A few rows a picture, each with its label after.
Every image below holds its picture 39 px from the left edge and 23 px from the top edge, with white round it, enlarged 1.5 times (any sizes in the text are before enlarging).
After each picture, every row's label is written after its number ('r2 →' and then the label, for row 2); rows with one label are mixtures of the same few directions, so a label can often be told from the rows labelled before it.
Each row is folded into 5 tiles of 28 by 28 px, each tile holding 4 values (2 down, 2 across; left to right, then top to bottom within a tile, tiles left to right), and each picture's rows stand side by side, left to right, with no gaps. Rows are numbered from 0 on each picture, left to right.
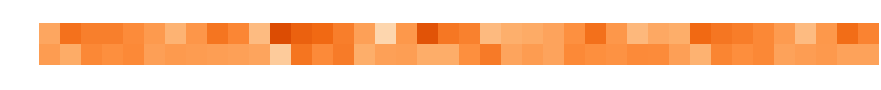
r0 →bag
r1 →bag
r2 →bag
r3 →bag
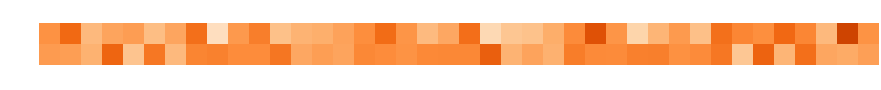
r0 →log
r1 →bag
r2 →bag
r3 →log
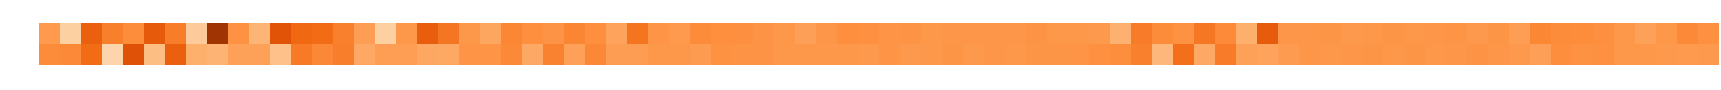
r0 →log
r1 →bag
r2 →log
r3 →bag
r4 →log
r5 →log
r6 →log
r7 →bag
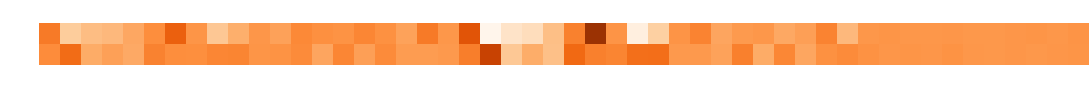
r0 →bag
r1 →log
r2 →bag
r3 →log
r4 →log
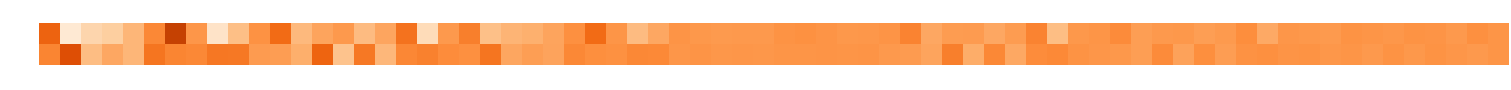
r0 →bag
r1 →log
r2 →bag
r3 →bag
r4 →log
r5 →log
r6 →log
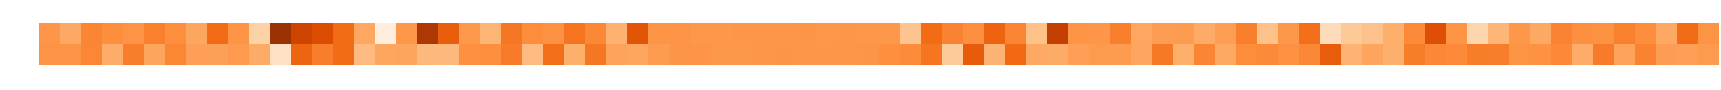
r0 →log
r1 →bag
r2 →log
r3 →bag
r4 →log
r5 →log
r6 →bag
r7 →log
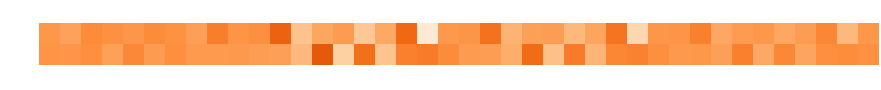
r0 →log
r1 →log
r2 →log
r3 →log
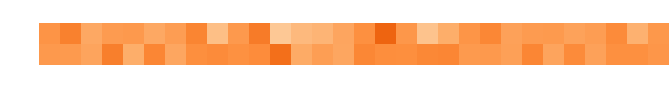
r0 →log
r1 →bag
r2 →log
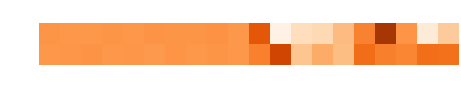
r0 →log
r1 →bag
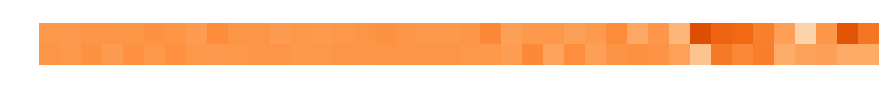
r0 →log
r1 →bag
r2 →log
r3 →bag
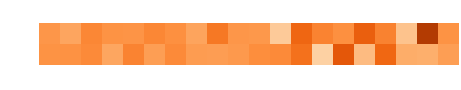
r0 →log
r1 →log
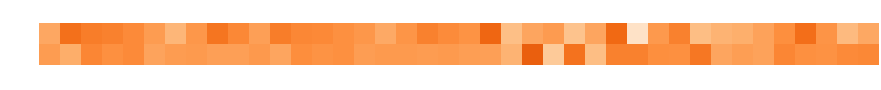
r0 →bag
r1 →bag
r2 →log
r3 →bag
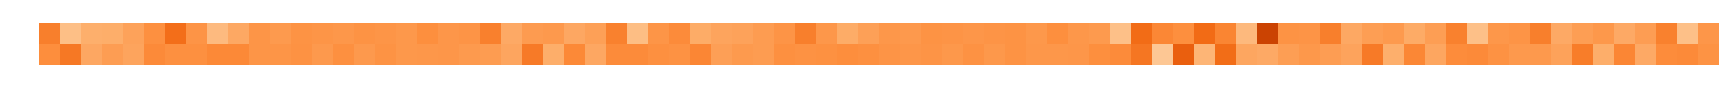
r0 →bag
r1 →log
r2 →log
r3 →bag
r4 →log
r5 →log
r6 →log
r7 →log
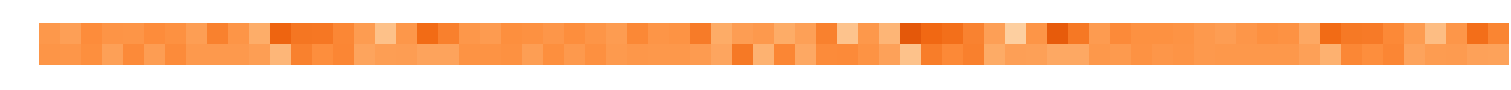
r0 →log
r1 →bag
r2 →log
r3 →log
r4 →bag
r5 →bag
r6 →bag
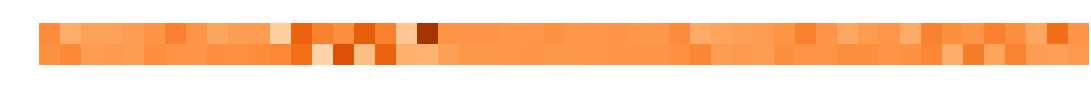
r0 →bag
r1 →log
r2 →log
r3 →bag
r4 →log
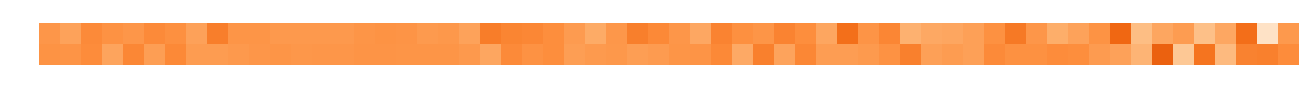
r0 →log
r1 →bag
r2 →bag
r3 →log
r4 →bag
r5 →log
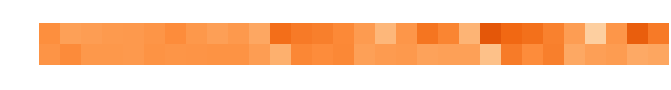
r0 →bag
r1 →bag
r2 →bag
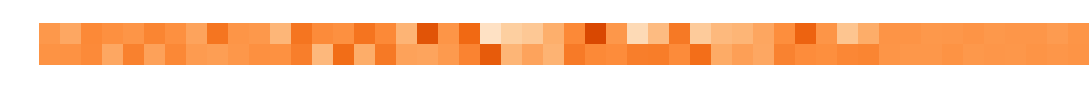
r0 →log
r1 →log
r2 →bag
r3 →bag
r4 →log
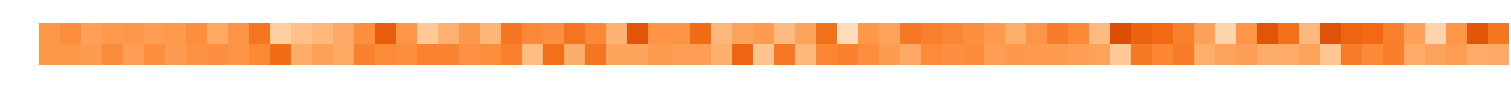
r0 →log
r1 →bag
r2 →log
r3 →log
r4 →bag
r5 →bag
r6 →bag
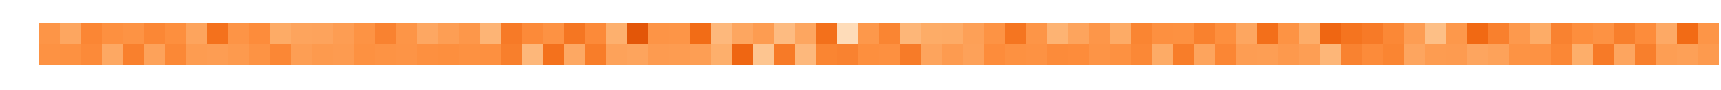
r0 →log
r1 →bag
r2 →log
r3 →log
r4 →bag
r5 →log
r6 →bag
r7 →log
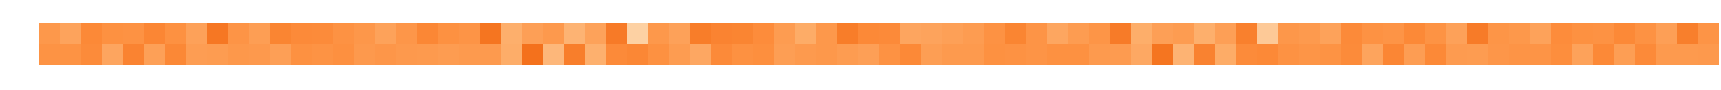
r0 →log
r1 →bag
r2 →log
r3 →bag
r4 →bag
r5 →log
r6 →log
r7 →log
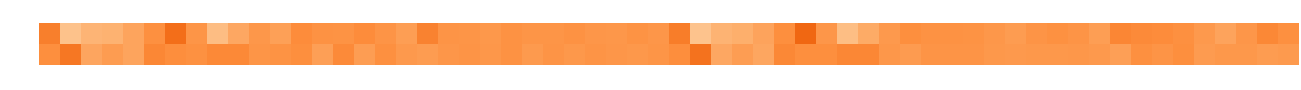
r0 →bag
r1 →log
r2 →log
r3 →bag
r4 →bag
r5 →bag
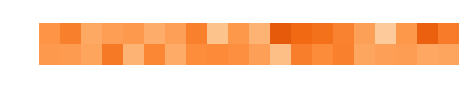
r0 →log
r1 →bag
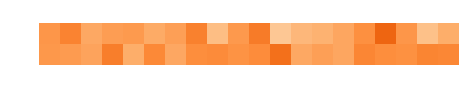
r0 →log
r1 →bag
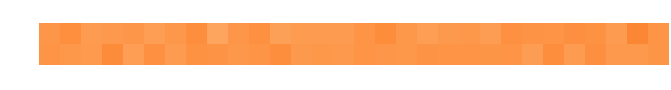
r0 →log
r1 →bag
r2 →log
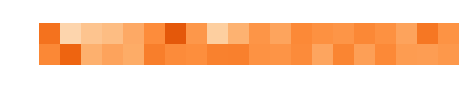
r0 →bag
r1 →log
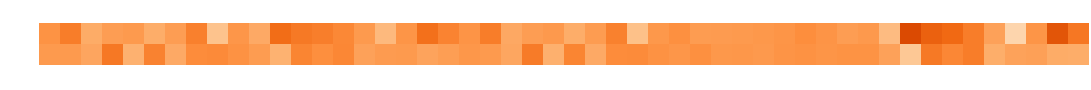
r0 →log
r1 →bag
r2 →log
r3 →bag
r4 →bag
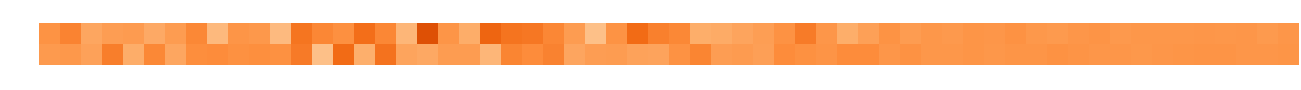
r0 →log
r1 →log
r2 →bag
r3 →bag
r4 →bag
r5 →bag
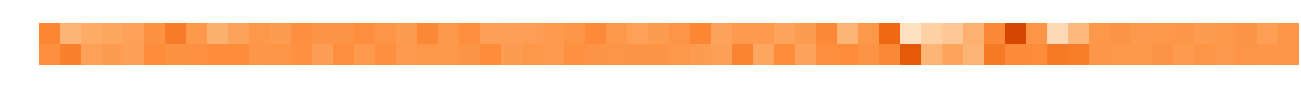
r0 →bag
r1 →log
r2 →bag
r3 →log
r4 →bag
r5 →log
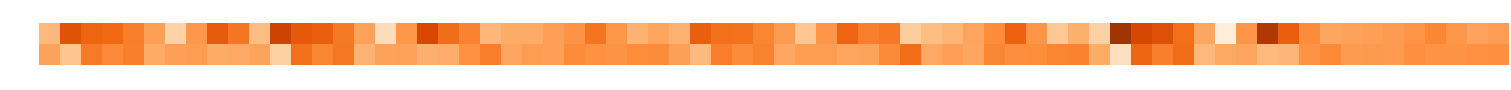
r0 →bag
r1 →bag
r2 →bag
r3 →bag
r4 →bag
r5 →bag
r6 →bag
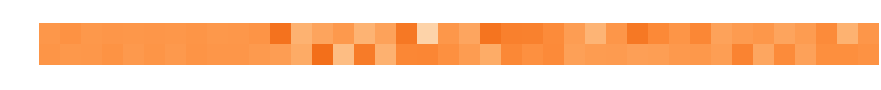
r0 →log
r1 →log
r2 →bag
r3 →log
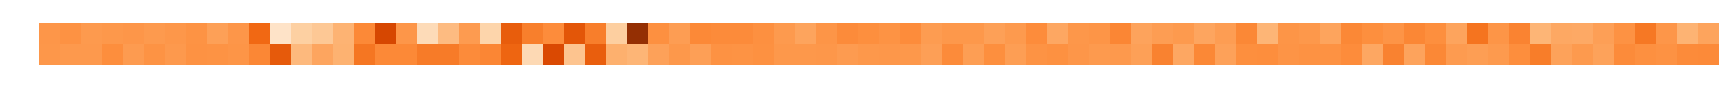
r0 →log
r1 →bag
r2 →log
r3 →bag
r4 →log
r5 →log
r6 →log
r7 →bag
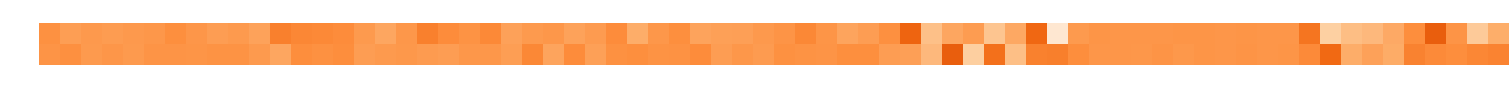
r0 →bag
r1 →bag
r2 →log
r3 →bag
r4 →log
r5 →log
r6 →bag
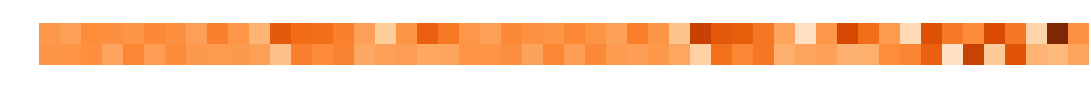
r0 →log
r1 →bag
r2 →log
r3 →bag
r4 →log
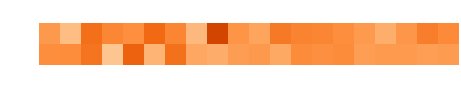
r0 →log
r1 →bag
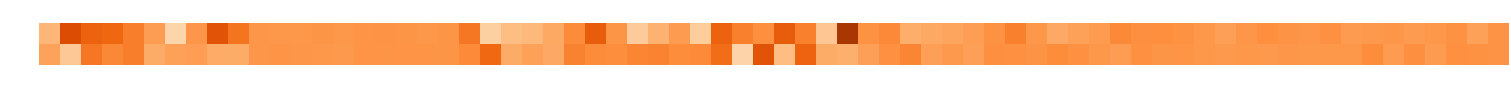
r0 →bag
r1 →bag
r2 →bag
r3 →log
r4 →bag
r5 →bag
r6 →log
